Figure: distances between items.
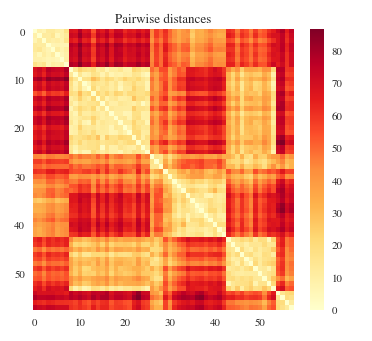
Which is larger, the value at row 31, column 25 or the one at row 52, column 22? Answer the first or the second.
the first
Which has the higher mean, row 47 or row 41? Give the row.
41
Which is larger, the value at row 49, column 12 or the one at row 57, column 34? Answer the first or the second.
the second
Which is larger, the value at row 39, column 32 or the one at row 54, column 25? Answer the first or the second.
the second
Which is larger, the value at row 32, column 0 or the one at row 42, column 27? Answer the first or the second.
the second
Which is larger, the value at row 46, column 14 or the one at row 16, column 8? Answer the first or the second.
the first
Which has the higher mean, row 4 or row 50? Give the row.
4
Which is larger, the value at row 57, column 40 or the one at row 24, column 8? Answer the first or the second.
the first
